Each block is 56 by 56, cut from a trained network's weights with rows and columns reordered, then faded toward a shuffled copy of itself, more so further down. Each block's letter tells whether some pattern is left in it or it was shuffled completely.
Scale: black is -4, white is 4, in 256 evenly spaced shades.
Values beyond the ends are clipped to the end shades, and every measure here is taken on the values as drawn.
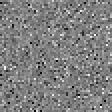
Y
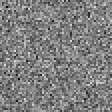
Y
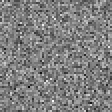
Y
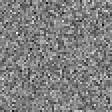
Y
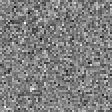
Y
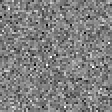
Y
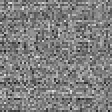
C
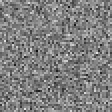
Y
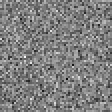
Y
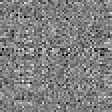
C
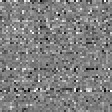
C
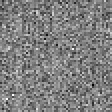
C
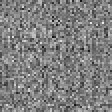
C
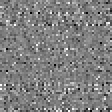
C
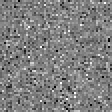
Y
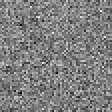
C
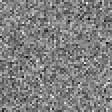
Y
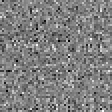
C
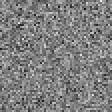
Y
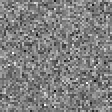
Y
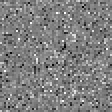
Y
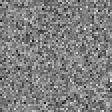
Y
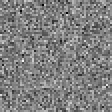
Y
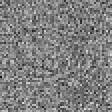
C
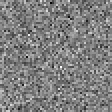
Y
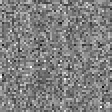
C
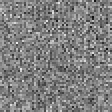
C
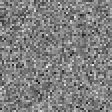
Y
